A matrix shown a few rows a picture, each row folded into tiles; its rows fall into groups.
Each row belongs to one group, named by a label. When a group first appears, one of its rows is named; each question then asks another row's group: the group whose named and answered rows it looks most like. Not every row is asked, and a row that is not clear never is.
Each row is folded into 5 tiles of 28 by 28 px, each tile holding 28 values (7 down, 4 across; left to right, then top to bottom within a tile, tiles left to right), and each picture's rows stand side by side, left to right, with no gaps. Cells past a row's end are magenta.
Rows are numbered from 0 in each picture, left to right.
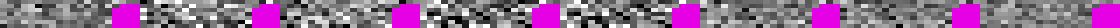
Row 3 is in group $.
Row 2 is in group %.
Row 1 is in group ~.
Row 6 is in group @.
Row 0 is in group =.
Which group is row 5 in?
@
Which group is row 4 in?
$
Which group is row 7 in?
=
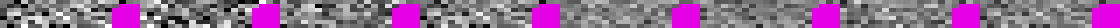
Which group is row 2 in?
=
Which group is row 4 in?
%
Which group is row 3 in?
%
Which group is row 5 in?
@
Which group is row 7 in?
%
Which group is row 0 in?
%
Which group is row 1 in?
$
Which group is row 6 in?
~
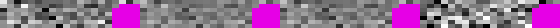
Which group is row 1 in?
@
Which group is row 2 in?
@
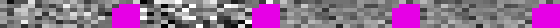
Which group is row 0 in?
=
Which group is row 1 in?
~
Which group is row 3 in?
@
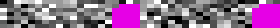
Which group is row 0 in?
~
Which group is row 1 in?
$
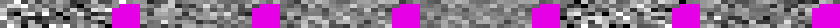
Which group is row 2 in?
%
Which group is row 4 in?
%
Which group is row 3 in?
%
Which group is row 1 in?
=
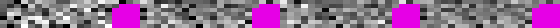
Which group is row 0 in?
%
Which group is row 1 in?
@
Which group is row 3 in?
@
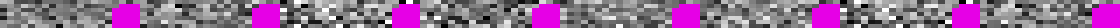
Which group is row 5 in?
%
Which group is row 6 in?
~
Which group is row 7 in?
=
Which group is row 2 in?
~
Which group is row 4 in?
~
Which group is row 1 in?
=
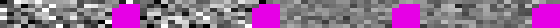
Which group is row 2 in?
$
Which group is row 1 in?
%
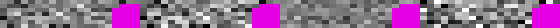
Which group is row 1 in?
%
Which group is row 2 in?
$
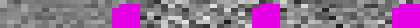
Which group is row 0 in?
@
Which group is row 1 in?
%
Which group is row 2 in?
@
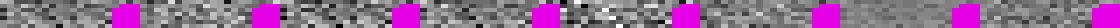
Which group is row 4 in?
~
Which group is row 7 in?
$
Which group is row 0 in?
@
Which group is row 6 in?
@
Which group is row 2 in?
@
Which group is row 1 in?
=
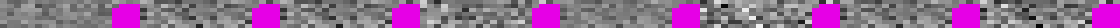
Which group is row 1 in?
@
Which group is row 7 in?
@
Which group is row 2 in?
@
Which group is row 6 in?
@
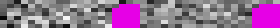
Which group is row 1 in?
=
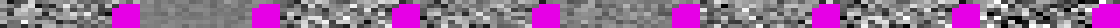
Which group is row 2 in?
%
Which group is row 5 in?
~
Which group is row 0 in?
=
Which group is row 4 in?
=
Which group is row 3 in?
%
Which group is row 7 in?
$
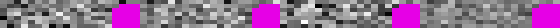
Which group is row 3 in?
=
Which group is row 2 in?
=
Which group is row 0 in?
%
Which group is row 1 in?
=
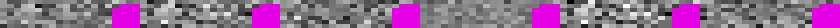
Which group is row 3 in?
=
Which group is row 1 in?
=
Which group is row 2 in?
$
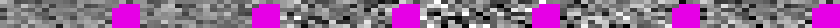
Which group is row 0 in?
@
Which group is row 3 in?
$
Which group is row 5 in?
@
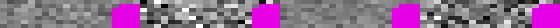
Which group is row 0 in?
=
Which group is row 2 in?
@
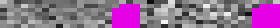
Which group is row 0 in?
@
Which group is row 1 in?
=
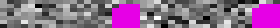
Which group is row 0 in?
=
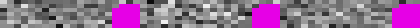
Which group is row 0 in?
@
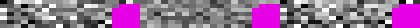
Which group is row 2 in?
~
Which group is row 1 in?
$
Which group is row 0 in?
~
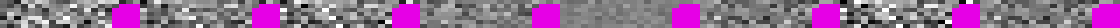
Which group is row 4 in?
=
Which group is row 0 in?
%
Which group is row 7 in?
$
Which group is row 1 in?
~
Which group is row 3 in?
=
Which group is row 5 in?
$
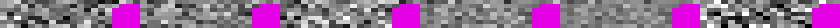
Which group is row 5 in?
$
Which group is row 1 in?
=
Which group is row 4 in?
=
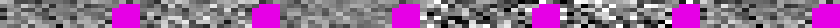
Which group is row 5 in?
@
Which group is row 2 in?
%
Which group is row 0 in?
@
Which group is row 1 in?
%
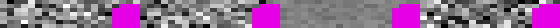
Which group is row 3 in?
$
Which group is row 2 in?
@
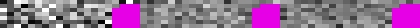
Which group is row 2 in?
@
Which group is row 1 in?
=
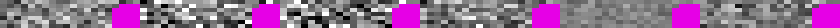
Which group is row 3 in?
~
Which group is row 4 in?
=
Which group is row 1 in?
~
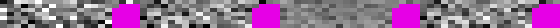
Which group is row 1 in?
%
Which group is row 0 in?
~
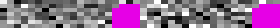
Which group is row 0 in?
@
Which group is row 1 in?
$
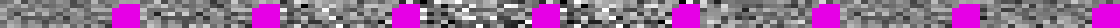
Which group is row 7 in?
@
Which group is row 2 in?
~
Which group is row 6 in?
$
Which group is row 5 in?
@
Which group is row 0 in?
$
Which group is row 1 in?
$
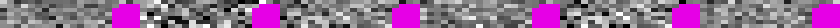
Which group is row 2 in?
%
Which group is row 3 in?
~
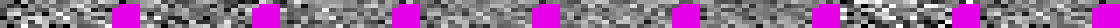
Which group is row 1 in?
$
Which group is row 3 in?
%
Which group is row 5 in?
@
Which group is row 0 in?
%
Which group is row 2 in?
~
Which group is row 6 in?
~
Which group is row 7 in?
%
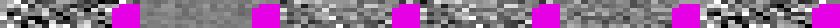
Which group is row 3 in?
~
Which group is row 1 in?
=
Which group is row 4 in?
$
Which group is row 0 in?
$
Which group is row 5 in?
$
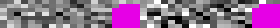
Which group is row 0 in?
$
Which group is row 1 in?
$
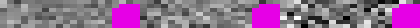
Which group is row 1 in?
%
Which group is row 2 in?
$
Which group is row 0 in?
@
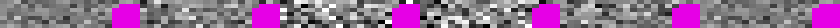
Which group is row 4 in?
=
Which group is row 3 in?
%
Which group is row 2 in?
~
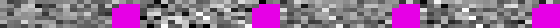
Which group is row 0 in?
=
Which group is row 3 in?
~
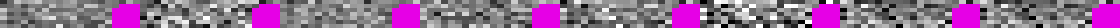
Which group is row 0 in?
~
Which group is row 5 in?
~
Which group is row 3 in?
$
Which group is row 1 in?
%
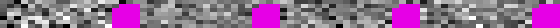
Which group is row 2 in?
@
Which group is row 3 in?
~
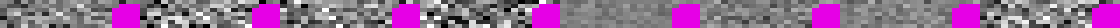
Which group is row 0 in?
%
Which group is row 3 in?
$
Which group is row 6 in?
=
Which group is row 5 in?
$
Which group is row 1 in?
%
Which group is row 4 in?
=
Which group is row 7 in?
%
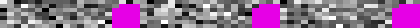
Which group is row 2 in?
~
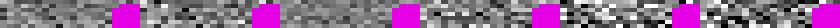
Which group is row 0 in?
@
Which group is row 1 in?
@
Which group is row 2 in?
$
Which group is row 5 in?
$
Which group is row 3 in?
$
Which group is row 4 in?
~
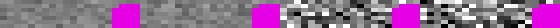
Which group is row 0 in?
@
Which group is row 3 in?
~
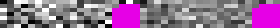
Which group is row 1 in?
~
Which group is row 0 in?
~
